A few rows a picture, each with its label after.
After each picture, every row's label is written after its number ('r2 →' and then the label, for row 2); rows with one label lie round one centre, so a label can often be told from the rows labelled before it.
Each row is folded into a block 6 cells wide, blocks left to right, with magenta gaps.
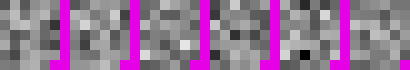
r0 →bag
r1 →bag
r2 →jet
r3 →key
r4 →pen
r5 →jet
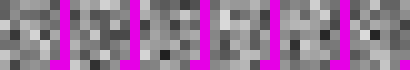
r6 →jet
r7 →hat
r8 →pen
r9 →bag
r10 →bag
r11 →key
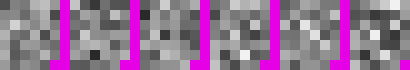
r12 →bag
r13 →pen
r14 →key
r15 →hat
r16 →jet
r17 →hat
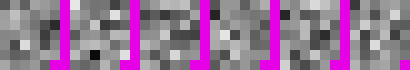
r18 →bag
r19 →pen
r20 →hat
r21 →key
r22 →hat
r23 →bag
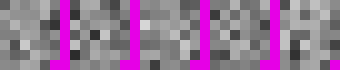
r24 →bag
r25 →key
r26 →jet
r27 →key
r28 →bag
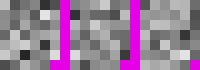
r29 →pen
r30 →jet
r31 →bag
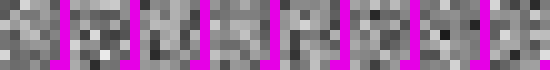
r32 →jet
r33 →hat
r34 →bag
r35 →jet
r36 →bag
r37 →hat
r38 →key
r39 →pen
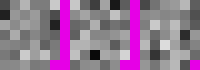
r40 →key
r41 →pen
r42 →bag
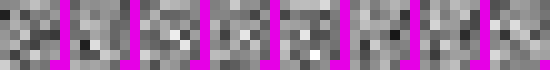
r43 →hat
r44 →bag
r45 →jet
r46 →jet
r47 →hat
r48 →bag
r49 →bag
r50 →jet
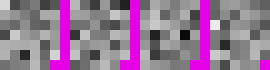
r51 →pen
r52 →pen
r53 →bag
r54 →jet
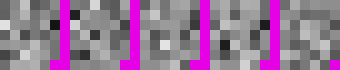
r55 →key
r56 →key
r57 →bag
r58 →bag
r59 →jet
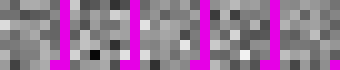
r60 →jet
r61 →pen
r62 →jet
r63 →hat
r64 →jet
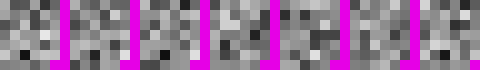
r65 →pen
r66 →pen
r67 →pen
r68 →bag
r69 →hat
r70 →bag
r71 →pen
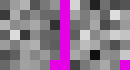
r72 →key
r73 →pen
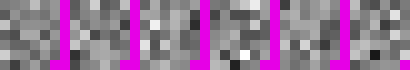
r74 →jet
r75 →key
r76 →bag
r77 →hat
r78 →bag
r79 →pen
